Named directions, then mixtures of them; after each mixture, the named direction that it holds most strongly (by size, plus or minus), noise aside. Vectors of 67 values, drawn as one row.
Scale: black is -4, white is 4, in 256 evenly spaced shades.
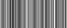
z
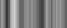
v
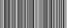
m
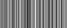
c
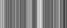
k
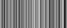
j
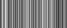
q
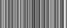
j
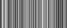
q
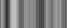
v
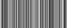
j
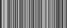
q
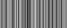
c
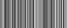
m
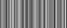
z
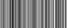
z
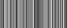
m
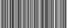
z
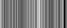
j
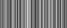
c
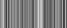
k
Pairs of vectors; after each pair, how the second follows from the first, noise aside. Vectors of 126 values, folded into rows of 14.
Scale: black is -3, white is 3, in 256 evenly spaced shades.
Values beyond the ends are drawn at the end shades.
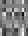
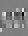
partly zeroed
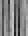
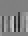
partly zeroed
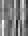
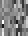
sign-scrambled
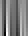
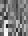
sign-scrambled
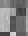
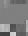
partly zeroed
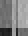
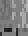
partly zeroed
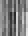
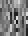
sign-scrambled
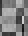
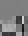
partly zeroed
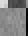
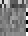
sign-scrambled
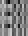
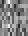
sign-scrambled
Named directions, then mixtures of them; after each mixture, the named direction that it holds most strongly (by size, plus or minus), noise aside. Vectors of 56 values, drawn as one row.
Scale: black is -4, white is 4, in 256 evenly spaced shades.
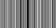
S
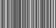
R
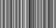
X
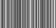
R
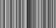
X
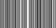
S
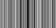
S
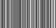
R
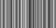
X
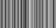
X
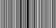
S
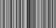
X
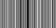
S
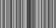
X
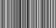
R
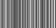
R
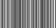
R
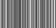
R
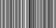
X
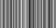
X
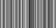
X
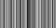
S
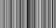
S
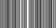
S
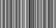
X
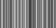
X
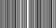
S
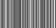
R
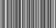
R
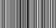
S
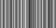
X
